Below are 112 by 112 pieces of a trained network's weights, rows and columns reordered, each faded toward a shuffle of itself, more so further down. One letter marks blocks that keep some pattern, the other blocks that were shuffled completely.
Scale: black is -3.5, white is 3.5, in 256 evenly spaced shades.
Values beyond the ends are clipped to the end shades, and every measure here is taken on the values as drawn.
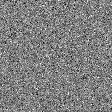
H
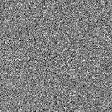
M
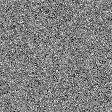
H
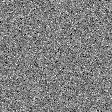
H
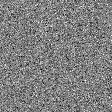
H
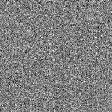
M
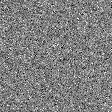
H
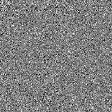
M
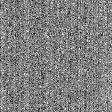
M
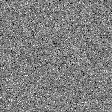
H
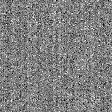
M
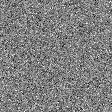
H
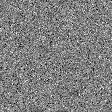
H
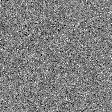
H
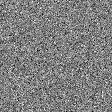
H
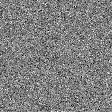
H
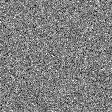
H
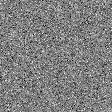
H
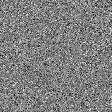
M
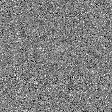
M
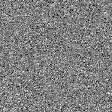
M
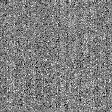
M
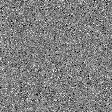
M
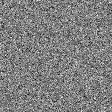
H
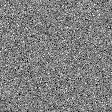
H
